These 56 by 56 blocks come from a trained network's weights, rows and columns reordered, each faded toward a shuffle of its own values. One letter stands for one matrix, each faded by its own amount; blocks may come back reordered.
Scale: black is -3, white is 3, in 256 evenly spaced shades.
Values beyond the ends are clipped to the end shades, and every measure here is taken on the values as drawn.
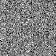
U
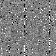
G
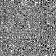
U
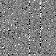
G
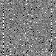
G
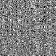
U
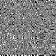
G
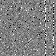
G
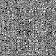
U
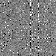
G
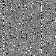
G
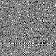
G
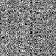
U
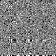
G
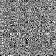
U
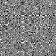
G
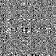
U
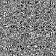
U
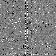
G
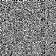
U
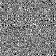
U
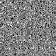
U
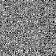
U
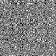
U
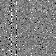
G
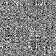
U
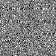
G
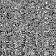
U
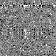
G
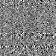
U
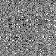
U
